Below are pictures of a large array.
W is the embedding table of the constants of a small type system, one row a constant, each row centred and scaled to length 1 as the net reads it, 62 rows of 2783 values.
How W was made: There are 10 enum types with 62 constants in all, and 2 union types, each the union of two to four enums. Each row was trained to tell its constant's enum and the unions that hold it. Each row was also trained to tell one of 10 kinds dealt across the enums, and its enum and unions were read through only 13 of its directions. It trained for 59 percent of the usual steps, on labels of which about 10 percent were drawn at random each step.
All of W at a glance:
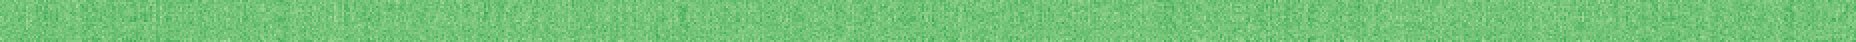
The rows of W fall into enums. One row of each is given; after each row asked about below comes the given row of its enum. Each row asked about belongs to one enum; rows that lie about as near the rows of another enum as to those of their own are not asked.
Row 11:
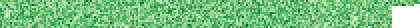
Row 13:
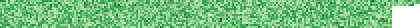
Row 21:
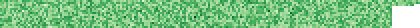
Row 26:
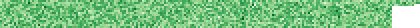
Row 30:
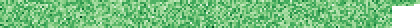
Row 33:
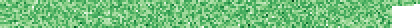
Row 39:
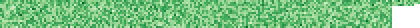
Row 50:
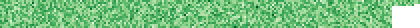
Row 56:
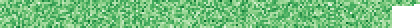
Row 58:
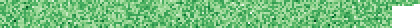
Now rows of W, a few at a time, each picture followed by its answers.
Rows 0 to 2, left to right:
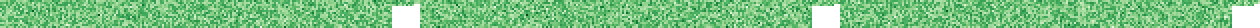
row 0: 30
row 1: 39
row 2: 39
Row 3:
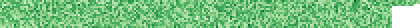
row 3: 33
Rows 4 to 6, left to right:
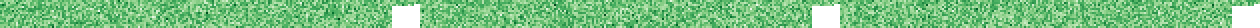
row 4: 26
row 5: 39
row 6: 56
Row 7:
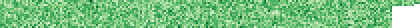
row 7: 11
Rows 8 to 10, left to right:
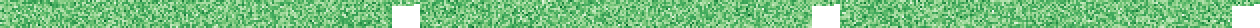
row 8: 21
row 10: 11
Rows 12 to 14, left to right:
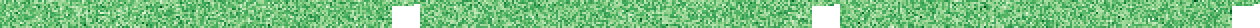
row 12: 11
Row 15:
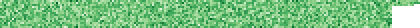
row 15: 11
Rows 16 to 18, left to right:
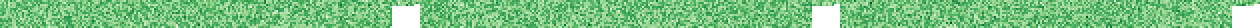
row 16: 21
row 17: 56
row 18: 50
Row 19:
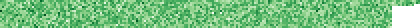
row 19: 26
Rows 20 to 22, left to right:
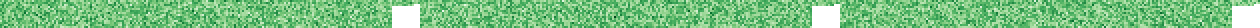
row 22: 13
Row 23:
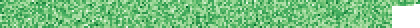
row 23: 50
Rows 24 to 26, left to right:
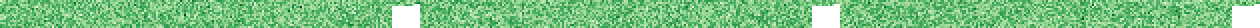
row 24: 58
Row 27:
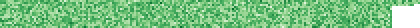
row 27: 21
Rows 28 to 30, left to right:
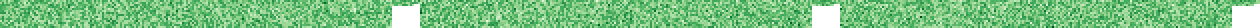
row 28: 58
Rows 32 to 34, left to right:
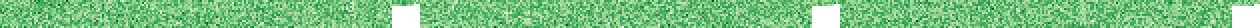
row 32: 50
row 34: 39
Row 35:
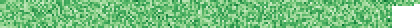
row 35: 39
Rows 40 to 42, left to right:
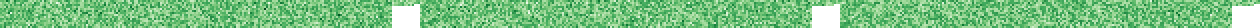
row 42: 13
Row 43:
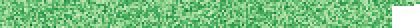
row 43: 11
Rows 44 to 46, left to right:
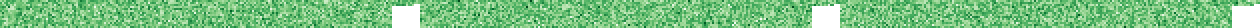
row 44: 50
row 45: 26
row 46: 21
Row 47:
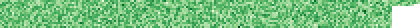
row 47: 56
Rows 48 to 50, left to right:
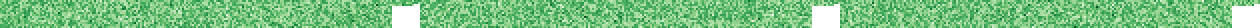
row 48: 58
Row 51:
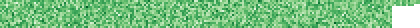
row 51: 50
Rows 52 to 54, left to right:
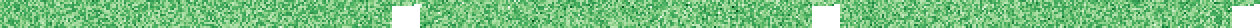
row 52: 56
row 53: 13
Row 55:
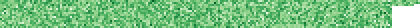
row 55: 21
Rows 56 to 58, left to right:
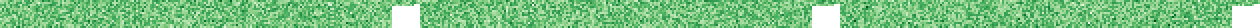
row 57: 56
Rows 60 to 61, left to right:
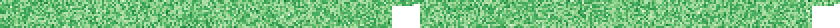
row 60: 58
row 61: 26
